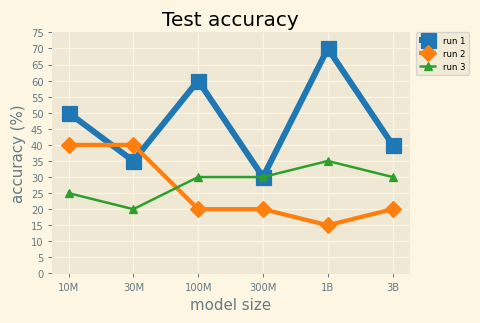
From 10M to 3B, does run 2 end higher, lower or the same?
lower
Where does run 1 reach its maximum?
1B
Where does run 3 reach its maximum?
1B
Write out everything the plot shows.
Title: Test accuracy
x-axis: model size, ticks 10M 30M 100M 300M 1B 3B
y-axis: accuracy (%), ticks 0 5 10 15 20 25 30 35 40 45 50 55 60 65 70 75
Legend: run 1, run 2, run 3
Values:
run 1: 50 35 60 30 70 40
run 2: 40 40 20 20 15 20
run 3: 25 20 30 30 35 30
